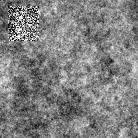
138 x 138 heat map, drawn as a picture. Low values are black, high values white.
No row or column stands out. Overall the values sit about 50% of the way up the scale. The texture is blotchy. The halves do not mirror each other. In the top left lies a patch that is rougher than the rest. There are no regular stripes. Values change most from cell to cell in the top left.
